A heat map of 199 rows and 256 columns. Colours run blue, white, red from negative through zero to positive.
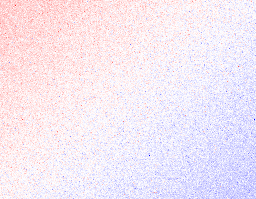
The top left is the ninth with the highest average. On average the colour sits 50% of the way up the scale. Values rise toward the top left. The halves do not mirror each other. No row or column stands out.
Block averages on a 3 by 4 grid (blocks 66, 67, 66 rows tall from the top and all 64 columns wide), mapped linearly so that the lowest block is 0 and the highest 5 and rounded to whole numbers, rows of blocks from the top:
5 4 3 2 / 4 3 2 1 / 3 2 1 0
